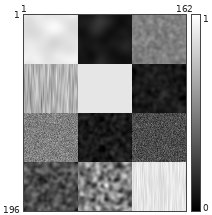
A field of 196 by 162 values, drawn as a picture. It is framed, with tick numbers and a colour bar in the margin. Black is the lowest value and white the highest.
It is made of 4 by 3 panels. Panel 1,1: very high, smooth, faint in contrast. Panel 1,2: very low, smooth, faint in contrast. Panel 1,3: middling, blotchy, faint in contrast. Panel 2,1: high, streaked downward. Panel 2,2: very high, flat. Panel 2,3: very low, blotchy, faint in contrast. Panel 3,1: middling, fine-grained. Panel 3,2: very low, blotchy, faint in contrast. Panel 3,3: low, fine-grained. Panel 4,1: low, blotchy. Panel 4,2: middling, blotchy, strong in contrast. Panel 4,3: very high, streaked downward, faint in contrast.
